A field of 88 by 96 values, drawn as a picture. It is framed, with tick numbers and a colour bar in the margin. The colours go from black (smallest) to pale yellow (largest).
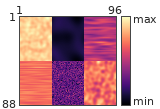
The table splits into 2 rows of 3 panels. Panel 1,1: very high, blotchy, faint in contrast. Panel 1,2: very low, smooth, faint in contrast. Panel 1,3: middling, streaked across. Panel 2,1: high, streaked across, faint in contrast. Panel 2,2: low, fine-grained. Panel 2,3: high, blotchy.
